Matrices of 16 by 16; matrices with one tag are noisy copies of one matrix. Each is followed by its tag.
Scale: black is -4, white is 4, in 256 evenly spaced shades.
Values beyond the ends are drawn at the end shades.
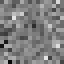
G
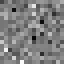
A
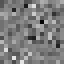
A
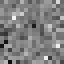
G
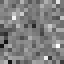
G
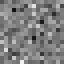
A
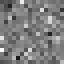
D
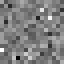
D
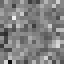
G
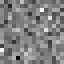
D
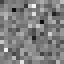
A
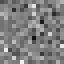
A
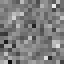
G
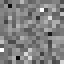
D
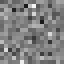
A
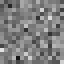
D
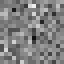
A
